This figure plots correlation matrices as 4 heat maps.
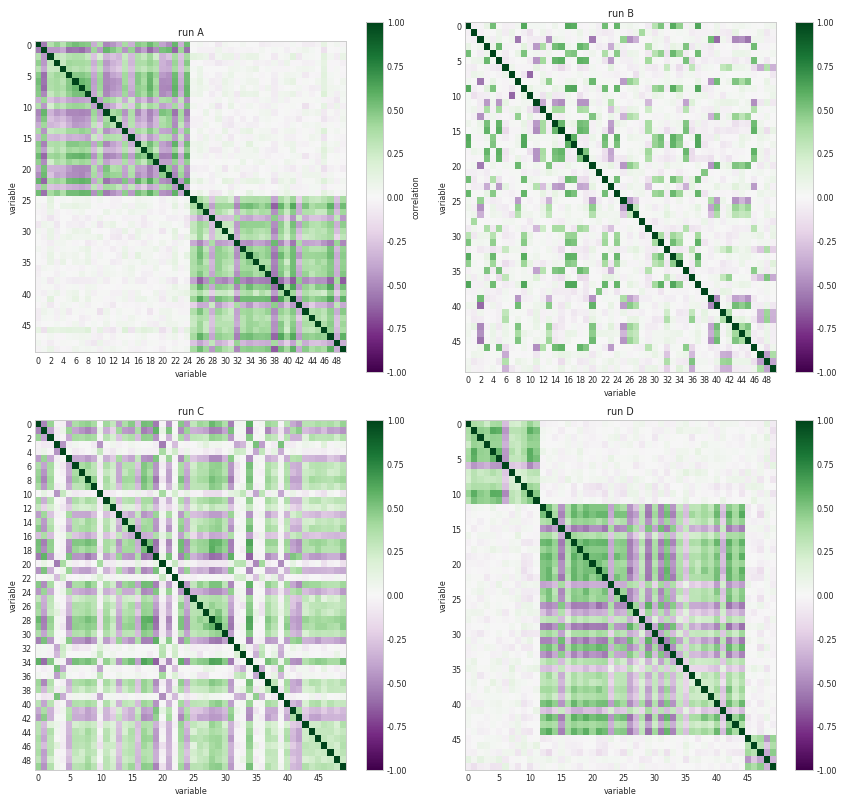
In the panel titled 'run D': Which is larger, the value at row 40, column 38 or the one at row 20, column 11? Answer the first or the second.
the first
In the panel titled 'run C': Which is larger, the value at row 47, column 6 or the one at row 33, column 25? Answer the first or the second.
the first
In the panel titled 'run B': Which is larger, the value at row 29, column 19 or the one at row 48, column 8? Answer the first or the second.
the first
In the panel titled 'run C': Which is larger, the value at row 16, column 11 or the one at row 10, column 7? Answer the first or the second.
the second
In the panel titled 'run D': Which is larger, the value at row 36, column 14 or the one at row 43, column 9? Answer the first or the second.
the first
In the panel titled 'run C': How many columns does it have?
50
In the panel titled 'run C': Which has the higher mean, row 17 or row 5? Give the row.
17
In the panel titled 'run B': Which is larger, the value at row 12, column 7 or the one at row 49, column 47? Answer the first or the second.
the second
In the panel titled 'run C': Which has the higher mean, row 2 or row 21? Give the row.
2
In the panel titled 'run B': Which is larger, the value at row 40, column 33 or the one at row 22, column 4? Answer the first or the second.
the second
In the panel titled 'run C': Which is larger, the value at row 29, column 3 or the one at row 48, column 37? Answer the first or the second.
the second
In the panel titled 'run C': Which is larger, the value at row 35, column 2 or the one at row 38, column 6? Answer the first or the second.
the second
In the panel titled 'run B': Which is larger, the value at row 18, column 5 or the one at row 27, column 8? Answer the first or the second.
the first
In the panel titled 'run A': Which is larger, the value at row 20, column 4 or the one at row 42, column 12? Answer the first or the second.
the second
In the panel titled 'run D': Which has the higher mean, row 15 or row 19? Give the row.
19
